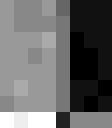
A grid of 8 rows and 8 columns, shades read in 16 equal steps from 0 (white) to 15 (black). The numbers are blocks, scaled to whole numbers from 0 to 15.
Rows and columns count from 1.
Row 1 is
6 7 7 6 9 14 14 14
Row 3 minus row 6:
0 1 0 -1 0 1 0 -1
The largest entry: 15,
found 7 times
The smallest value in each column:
0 1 0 0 8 7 7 7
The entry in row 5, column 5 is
8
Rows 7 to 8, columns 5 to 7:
8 14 15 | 13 7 7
